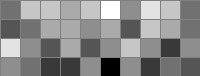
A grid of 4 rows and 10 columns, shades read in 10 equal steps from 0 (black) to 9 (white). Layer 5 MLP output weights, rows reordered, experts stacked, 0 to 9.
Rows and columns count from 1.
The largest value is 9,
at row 1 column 6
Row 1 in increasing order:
4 4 5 6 7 7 7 7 8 9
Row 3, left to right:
8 5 3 6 3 5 7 5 2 5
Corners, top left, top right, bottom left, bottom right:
4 4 5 3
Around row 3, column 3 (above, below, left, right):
6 2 5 6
